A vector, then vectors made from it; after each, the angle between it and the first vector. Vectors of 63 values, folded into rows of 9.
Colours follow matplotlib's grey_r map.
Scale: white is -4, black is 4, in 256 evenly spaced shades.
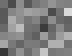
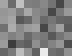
partly aligned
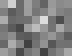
partly opposed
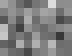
orthogonal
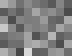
partly opposed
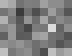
partly opposed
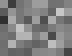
partly aligned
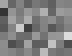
partly aligned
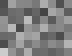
partly opposed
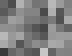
partly aligned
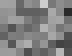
partly opposed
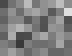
partly aligned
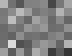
orthogonal
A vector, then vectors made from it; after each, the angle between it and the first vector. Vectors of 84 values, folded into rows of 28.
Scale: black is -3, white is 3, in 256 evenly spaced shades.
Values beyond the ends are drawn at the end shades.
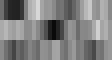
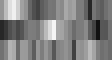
nearly opposite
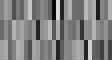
orthogonal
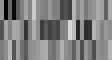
partly aligned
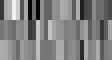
partly opposed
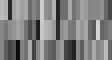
orthogonal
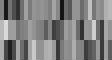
partly aligned
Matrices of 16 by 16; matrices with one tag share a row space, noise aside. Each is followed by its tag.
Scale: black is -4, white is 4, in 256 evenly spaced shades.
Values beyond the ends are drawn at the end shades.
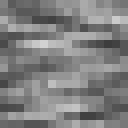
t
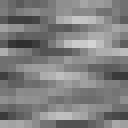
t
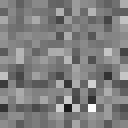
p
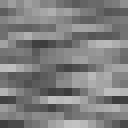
t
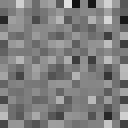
p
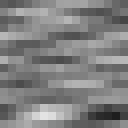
t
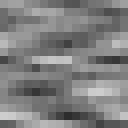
t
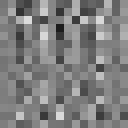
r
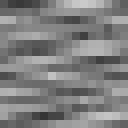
t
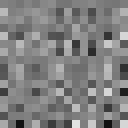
p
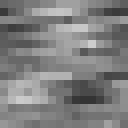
t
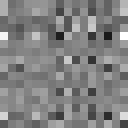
p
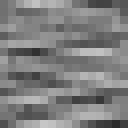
t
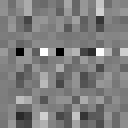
r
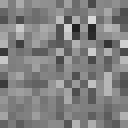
p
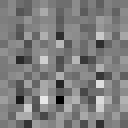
r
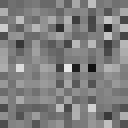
p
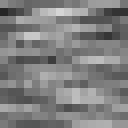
t
